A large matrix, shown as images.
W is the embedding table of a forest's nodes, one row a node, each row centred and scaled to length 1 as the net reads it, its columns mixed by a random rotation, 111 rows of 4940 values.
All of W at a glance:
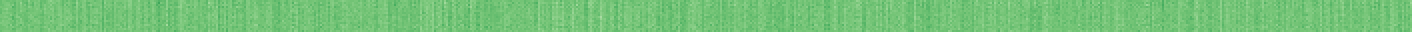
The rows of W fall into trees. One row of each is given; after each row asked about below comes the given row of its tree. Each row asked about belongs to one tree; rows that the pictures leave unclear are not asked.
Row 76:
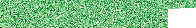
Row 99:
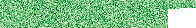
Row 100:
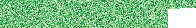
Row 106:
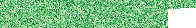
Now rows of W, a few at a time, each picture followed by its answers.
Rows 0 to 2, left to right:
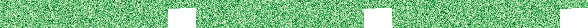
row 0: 76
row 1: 100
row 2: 99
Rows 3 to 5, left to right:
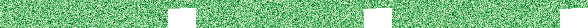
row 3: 76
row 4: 100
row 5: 100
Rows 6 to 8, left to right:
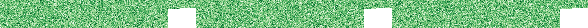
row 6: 99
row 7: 99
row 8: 76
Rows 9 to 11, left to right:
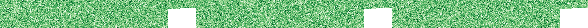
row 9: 106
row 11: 76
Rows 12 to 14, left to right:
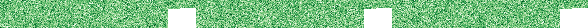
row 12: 76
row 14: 106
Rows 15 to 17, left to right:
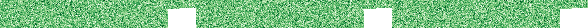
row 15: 100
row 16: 100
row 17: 76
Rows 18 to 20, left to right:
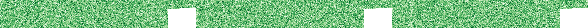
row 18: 100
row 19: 76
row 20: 100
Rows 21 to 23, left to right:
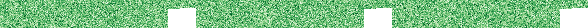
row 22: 99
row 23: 100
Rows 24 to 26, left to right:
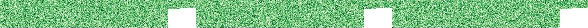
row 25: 99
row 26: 76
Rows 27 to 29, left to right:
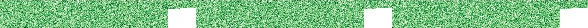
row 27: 99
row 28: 100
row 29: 76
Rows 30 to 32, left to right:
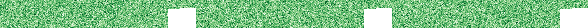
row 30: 99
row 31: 106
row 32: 106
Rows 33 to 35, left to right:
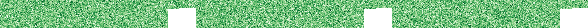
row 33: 100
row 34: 99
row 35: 106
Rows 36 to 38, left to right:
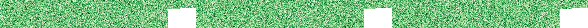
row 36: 100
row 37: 76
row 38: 99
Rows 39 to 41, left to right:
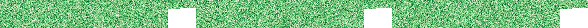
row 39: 106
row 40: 106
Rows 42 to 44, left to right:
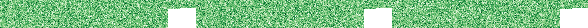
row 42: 76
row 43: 99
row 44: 106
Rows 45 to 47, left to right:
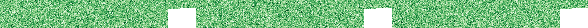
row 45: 106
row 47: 99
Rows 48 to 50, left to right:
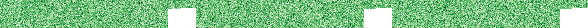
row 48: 100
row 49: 76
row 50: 76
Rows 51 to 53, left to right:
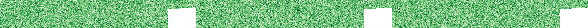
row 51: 100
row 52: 99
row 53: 99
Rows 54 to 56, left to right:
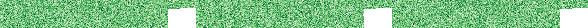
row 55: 99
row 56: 106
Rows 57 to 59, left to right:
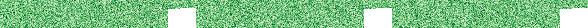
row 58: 99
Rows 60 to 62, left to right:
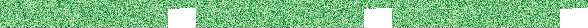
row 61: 106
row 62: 106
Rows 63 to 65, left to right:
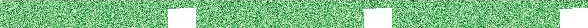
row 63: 99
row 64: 100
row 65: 106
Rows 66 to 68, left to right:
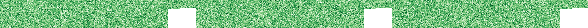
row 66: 106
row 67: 99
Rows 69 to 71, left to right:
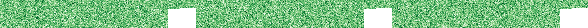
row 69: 99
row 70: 106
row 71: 99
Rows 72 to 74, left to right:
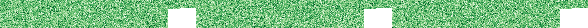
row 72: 76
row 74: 76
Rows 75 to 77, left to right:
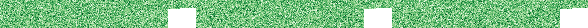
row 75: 100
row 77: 106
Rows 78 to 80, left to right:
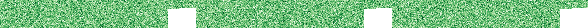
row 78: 100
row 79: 106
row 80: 76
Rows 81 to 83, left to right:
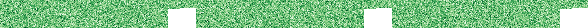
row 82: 106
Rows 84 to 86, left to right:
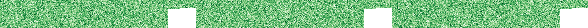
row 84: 99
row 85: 76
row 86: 99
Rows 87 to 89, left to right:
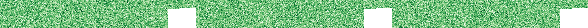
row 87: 100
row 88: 99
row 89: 99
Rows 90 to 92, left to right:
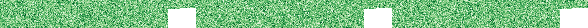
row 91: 106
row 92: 100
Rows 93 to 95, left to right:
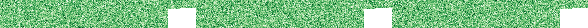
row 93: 100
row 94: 100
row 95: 100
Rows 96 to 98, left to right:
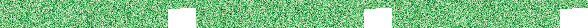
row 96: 106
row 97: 99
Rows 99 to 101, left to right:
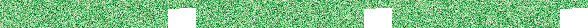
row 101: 106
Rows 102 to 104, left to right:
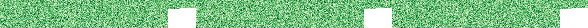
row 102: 99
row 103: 76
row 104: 99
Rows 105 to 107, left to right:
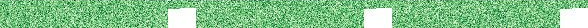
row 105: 99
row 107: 106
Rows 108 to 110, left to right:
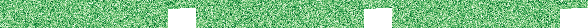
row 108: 76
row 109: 99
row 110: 76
